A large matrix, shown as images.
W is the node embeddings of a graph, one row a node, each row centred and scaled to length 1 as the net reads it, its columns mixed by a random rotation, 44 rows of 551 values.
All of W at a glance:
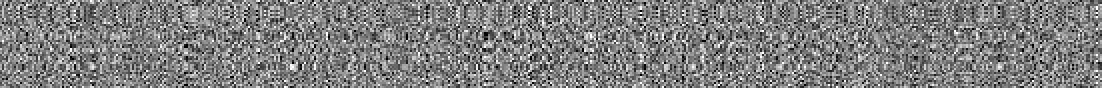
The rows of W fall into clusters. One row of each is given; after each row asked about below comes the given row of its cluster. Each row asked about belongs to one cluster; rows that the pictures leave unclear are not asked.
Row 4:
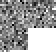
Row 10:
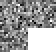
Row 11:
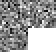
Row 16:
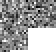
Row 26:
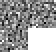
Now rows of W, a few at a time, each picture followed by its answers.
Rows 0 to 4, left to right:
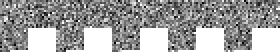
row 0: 16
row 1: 26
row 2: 11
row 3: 4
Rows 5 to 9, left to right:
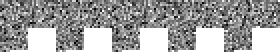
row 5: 10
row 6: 4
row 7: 10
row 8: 4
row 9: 26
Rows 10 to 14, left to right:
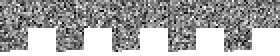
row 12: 10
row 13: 11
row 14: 4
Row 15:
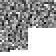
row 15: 26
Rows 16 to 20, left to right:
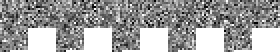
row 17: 16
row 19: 16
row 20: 10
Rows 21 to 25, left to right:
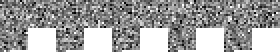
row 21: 4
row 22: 11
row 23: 11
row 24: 16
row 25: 16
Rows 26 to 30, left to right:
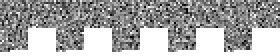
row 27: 4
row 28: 11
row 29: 11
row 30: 4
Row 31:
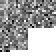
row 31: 16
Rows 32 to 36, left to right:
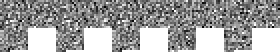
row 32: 26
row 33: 26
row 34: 26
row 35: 4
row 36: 11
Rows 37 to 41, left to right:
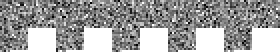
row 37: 10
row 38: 4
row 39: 11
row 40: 16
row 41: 4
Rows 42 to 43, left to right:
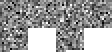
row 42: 11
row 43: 16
